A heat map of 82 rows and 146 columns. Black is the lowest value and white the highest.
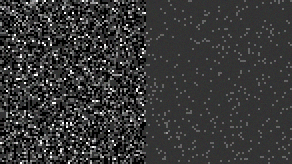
The right part is calmer, past a seam about 50% of the way across. Overall the values sit about 20% of the way up the scale. The grain is fine, like static. No regular stripes run through it.
